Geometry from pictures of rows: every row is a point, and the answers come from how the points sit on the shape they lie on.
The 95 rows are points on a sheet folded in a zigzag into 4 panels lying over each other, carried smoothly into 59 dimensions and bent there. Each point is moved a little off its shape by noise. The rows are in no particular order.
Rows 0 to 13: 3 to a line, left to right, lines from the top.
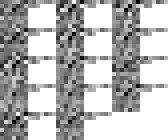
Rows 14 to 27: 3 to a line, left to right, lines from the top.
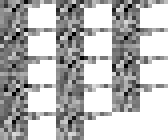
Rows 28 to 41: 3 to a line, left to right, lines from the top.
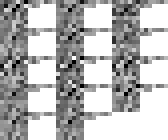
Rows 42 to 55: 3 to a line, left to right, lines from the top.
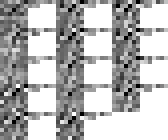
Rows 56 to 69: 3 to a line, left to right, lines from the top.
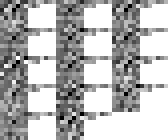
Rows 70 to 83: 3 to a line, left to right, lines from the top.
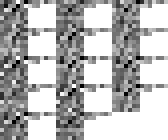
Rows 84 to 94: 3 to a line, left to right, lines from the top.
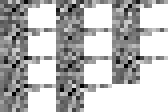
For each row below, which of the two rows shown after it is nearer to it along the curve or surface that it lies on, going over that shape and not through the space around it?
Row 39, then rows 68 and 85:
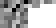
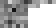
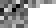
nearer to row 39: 68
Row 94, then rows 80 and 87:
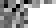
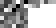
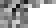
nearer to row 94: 80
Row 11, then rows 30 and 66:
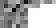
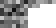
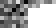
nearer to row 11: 30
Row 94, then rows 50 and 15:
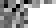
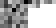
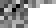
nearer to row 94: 50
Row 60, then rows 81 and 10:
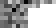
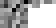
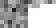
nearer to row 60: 81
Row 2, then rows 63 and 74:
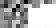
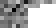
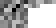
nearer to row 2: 63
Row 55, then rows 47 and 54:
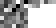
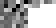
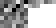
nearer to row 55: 47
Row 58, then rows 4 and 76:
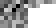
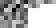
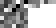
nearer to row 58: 4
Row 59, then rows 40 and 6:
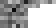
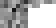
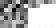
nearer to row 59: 40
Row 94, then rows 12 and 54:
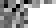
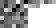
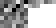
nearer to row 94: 12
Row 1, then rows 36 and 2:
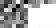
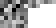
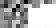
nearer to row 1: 2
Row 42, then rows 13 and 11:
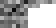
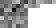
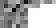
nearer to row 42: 11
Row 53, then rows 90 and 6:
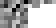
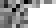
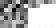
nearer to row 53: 90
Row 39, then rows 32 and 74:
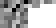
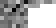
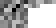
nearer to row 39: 32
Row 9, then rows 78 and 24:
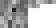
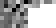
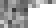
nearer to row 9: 24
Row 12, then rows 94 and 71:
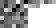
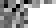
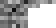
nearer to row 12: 94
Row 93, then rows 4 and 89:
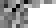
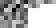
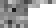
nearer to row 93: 89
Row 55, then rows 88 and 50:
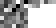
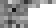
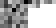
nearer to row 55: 50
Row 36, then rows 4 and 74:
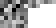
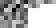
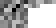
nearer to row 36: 4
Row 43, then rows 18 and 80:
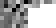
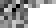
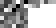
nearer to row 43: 80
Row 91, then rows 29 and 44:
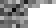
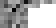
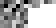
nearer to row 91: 29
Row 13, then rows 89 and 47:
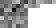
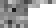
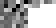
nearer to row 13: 89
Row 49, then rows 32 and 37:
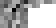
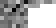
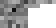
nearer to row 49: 37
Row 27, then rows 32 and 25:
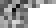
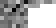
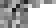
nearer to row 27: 25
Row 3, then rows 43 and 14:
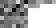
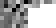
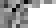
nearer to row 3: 14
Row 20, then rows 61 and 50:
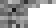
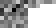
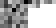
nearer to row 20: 61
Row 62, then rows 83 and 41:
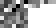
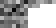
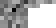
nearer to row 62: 83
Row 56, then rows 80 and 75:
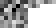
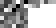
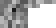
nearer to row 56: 75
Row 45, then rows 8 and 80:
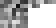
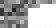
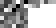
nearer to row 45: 8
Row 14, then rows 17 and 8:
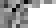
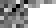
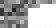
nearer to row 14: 17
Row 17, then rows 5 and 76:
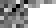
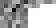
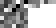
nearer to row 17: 76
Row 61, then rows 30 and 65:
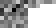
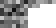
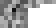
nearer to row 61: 30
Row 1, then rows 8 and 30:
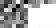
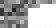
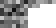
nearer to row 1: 30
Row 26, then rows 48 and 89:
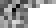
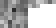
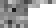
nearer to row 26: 48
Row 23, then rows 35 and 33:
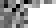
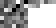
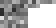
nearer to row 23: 35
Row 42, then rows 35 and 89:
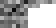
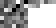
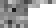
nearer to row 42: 89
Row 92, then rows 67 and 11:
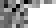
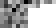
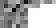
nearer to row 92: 67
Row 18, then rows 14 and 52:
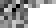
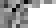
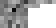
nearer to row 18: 52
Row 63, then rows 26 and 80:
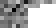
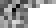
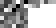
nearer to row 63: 80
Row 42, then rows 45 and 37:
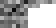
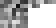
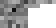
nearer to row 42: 37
